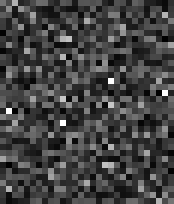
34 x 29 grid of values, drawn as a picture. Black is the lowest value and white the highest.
No single row or column stands out from its neighbours. There is no seam. Fine speckle covers the field. There is no overall slope. No regular stripes run through it. It looks the same turned upside down. Most values sit low, with a long tail of high ones.
